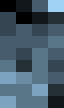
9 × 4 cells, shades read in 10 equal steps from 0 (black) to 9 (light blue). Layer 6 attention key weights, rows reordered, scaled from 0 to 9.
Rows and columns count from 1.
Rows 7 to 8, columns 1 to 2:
7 6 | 5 5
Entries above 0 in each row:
3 3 4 4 4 4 4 4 4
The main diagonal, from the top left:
0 0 3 5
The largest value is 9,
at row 1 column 4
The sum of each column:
38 30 39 34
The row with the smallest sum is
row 2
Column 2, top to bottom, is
1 0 4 4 3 2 6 5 5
